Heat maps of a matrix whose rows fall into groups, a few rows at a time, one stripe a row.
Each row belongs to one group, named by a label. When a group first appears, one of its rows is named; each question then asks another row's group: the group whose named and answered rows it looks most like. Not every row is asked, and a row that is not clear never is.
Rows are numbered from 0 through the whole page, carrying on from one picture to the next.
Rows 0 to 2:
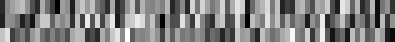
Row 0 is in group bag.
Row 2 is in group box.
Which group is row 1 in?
bag
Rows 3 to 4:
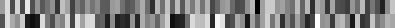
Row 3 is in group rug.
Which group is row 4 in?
bag
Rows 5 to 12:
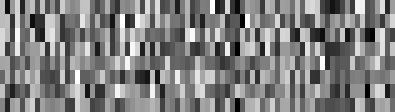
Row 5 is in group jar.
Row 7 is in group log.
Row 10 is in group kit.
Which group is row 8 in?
jar
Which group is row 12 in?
jar
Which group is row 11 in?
box
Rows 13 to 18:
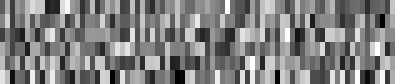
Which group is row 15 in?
log
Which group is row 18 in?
log
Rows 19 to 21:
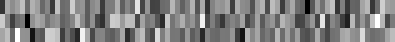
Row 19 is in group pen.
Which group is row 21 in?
rug
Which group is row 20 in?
box
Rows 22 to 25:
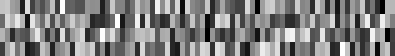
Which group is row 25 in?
bag
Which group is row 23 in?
pen
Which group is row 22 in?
rug
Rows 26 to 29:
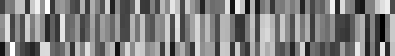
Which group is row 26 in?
pen
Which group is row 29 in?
bag
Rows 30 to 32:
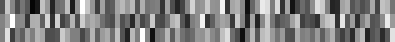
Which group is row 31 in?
pen
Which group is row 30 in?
bag
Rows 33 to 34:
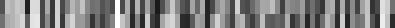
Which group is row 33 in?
pen
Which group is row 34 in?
pen
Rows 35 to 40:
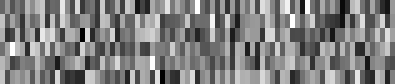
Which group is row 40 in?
log
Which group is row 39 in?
box
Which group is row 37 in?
jar
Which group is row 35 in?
kit
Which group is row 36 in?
jar
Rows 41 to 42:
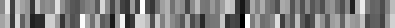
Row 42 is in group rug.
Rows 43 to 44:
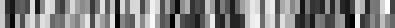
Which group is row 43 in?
jar
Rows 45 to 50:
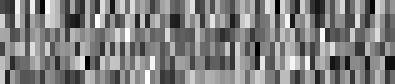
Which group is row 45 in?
log
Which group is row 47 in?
box
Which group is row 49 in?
box
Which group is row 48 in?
pen
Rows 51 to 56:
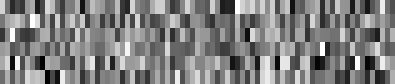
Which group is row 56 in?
kit
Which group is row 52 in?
pen
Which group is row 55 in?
log
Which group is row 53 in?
bag
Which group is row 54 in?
box
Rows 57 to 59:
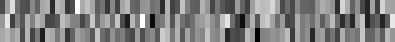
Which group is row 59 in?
rug
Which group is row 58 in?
kit
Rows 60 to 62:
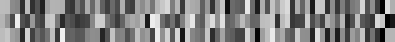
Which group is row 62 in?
rug
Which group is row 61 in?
log
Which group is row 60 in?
rug
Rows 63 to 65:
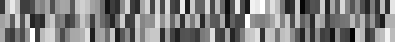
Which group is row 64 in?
rug
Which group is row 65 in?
jar
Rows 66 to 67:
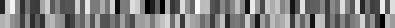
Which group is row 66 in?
bag
